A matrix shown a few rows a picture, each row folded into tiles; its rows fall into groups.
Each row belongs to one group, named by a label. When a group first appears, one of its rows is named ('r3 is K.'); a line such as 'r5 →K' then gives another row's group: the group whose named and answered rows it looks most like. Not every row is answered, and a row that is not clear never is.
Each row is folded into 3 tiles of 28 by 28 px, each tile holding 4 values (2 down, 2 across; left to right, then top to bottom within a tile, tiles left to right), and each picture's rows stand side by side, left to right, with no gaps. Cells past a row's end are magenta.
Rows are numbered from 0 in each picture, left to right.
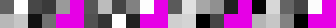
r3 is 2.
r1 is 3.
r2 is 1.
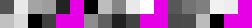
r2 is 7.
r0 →1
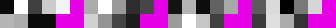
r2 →2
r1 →1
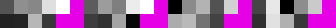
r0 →7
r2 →2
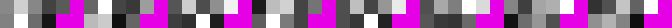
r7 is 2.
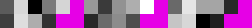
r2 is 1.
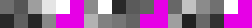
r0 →7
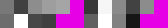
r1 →2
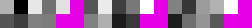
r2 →7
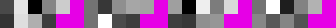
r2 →7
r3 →3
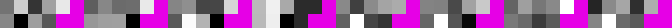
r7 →2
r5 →2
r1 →2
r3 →1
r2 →2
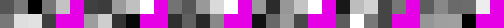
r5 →2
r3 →7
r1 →2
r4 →2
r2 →7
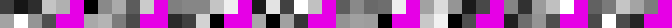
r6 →7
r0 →2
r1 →2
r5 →1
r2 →7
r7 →2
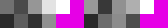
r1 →7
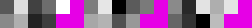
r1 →1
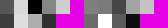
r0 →3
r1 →2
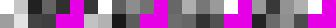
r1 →1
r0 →1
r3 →7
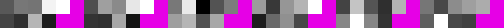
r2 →1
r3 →7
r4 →2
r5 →2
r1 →7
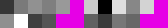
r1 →7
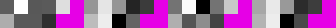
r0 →3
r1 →1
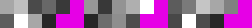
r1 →7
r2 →2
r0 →1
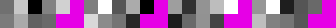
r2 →7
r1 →1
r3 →1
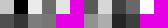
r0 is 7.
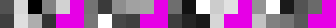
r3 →1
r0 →3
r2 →7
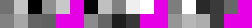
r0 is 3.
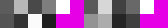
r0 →3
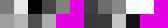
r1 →7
